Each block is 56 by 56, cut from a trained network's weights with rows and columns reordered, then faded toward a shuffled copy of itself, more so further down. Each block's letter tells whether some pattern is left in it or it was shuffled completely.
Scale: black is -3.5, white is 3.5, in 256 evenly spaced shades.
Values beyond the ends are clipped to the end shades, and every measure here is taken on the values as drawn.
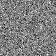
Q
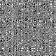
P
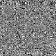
P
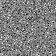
Q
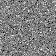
Q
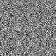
P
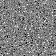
Q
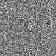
P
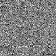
P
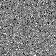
Q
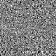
P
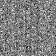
P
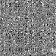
P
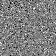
Q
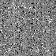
P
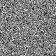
Q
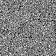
Q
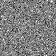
Q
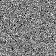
Q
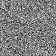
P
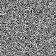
P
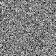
P
